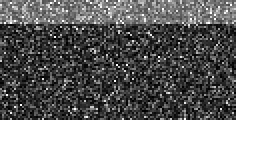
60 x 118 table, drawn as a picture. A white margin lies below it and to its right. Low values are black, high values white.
The top part is higher, up to a seam about 20% of the way down. Overall the values sit about 30% of the way up the scale. There are no regular stripes.
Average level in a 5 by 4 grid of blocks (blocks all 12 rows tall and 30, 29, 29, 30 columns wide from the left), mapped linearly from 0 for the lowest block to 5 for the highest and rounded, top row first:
5 5 5 5
0 0 0 0
0 0 0 0
0 0 0 0
0 0 0 0
